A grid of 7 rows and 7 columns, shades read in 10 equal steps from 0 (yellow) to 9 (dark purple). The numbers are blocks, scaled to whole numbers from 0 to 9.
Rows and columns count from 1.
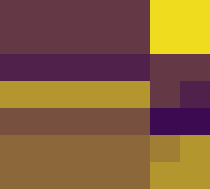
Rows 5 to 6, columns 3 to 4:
6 6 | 5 5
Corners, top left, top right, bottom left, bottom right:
7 0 5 3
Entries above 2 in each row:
5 5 7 7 7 7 7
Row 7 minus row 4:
2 2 2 2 2 -4 -5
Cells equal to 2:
0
